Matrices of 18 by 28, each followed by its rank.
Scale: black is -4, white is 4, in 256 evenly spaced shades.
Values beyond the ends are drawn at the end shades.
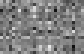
three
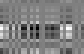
one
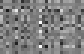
three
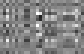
two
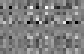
two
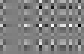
one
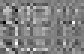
three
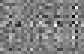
three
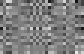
two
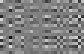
two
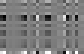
one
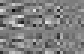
three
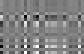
one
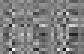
two
